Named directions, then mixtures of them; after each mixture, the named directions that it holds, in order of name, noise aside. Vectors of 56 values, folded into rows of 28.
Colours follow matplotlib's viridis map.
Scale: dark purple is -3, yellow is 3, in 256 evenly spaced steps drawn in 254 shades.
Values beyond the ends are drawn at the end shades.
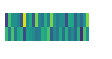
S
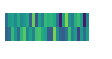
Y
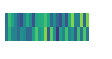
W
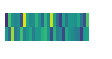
S, Y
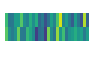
W, Y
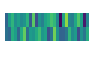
Y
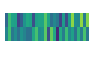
W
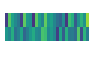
S, W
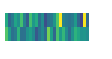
W, Y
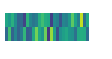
S, W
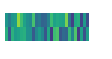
W, Y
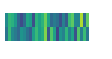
W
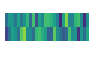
Y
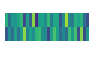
S, Y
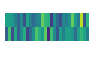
S, W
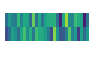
Y
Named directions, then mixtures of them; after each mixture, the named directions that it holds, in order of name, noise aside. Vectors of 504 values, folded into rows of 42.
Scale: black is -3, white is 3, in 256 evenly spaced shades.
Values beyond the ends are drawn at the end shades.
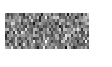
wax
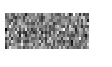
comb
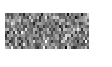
wax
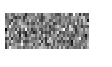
comb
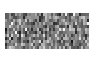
comb, wax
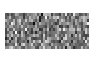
comb, wax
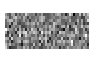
comb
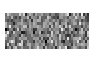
comb, wax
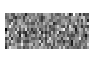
comb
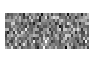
wax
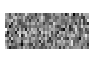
comb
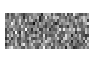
comb, wax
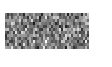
wax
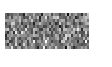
wax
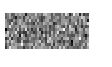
comb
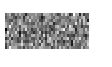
comb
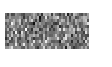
comb, wax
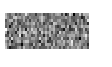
comb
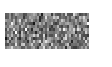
comb, wax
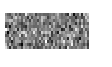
comb, wax
